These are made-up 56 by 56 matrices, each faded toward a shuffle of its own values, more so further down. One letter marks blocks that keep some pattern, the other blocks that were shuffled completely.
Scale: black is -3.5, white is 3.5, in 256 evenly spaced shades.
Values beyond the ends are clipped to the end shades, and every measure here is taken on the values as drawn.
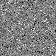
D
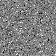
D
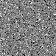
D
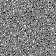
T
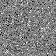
T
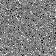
D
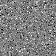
T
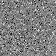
T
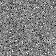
D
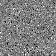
T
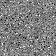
T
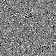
T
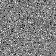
T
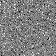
T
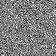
D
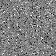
T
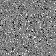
T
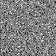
T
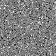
T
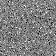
D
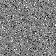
D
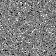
T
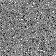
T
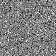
T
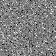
T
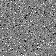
T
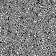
D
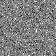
T
